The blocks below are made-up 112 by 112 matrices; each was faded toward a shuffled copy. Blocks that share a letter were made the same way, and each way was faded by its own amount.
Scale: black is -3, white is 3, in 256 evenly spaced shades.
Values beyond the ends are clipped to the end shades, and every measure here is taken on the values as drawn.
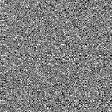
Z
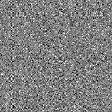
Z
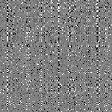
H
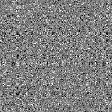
Z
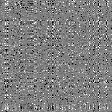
H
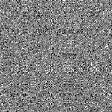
Z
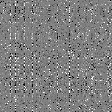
H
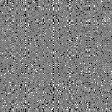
H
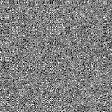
Z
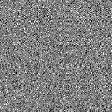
Z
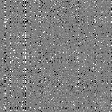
H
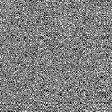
Z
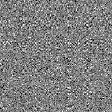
Z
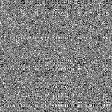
Z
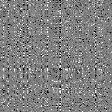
H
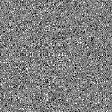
Z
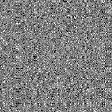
Z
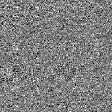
Z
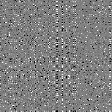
H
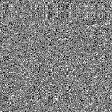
Z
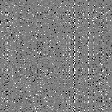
H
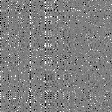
H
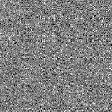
Z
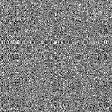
Z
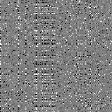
H
